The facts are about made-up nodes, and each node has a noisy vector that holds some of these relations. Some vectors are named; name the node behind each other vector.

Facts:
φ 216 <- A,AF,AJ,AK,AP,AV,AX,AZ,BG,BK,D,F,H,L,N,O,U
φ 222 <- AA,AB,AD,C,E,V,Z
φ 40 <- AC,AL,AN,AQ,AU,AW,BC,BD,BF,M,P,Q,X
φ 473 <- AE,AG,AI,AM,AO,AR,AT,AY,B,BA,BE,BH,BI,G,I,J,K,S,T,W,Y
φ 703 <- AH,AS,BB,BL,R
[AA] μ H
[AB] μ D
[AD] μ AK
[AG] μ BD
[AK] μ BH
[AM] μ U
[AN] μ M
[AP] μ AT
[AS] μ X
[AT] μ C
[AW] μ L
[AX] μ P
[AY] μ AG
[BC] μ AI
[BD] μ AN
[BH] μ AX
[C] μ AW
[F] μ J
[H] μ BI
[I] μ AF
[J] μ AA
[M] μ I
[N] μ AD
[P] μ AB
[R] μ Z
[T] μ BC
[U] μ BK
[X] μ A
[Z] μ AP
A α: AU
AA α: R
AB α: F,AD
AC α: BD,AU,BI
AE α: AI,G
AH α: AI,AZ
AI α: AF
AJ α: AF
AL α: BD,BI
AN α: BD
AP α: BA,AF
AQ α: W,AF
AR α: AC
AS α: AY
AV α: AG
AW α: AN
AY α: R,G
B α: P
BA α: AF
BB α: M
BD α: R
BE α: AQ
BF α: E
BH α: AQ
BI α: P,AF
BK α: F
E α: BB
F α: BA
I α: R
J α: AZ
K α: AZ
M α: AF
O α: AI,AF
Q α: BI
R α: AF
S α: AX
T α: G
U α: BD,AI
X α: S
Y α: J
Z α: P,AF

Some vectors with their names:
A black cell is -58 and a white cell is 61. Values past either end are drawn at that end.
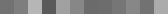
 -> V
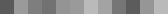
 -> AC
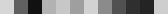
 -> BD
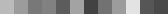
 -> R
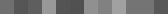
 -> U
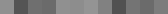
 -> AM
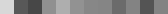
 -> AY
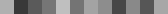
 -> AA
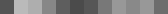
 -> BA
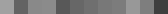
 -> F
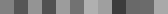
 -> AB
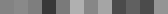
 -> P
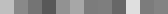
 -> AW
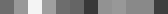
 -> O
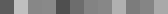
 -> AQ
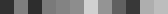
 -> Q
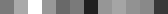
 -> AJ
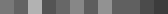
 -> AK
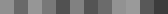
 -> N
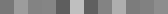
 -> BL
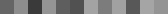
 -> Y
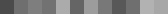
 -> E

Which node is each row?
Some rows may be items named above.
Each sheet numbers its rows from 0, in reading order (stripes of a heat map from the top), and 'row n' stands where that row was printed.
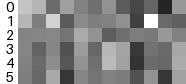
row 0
M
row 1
Z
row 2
G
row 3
AB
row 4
AB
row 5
AD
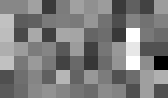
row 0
P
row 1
J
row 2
C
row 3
R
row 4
AP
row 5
E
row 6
A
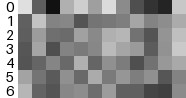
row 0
BD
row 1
AQ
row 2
AC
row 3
AL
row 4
E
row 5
AS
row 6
AG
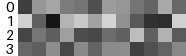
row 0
BI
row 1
BD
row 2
BK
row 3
BH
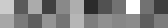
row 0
AT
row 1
AS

